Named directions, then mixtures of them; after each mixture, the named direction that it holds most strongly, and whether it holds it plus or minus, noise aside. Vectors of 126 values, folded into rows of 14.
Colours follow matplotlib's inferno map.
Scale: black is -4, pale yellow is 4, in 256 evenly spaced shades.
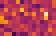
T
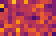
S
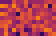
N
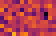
T, minus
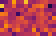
S, plus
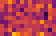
T, minus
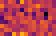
T, minus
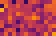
S, minus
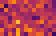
S, plus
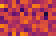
T, minus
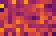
S, plus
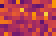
T, plus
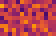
T, minus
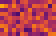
N, plus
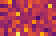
N, minus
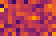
S, minus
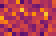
T, plus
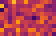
S, plus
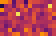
N, minus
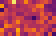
S, plus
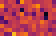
T, minus
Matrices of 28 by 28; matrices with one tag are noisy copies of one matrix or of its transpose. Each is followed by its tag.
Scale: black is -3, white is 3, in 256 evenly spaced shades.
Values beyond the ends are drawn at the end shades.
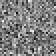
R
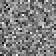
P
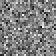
P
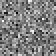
R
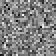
P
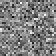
R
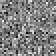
R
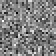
R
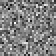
P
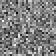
R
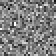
P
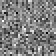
R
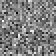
R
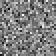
P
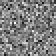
P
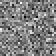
R
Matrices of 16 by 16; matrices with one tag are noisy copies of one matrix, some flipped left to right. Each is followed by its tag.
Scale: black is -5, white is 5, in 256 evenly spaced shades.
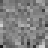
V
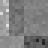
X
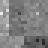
X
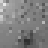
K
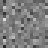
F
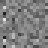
F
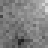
K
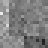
X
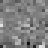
V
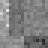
X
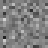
F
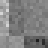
X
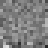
V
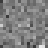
V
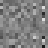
F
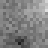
K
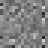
F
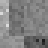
X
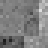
X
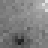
K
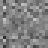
F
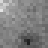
K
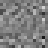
F
